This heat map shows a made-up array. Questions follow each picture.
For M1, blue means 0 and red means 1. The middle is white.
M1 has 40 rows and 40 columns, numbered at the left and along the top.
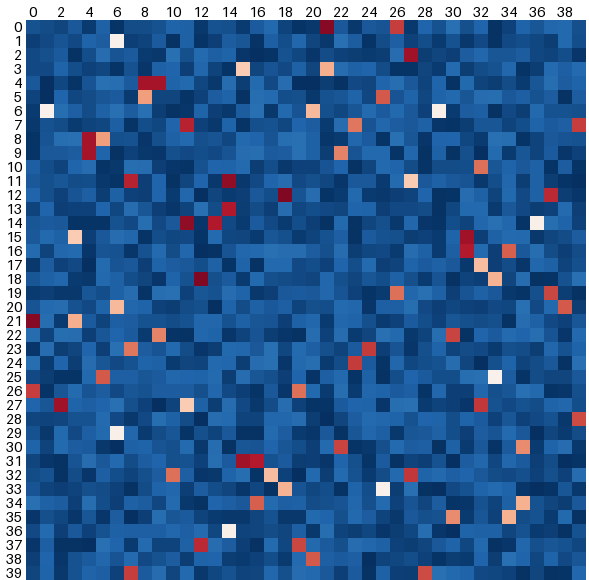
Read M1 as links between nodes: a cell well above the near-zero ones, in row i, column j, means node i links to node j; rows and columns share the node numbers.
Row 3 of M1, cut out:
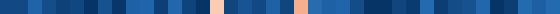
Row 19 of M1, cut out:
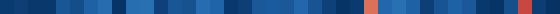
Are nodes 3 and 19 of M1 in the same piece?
yes
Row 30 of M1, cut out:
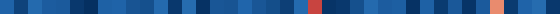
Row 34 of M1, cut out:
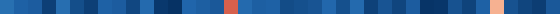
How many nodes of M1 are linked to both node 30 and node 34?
1
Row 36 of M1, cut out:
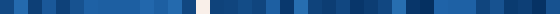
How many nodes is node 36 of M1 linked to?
1
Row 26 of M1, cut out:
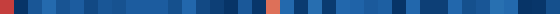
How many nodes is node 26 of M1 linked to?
2
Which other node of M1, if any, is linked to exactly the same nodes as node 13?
node 36
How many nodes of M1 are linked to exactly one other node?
10
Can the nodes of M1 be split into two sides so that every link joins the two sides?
no
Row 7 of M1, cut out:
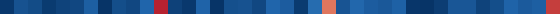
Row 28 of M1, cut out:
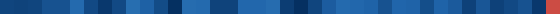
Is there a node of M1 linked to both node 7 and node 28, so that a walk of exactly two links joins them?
yes
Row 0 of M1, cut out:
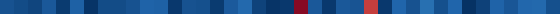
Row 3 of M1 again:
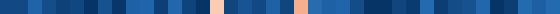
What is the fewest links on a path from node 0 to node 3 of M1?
2
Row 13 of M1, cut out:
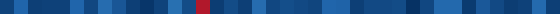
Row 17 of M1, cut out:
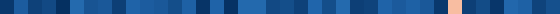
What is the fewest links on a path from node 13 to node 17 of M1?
5
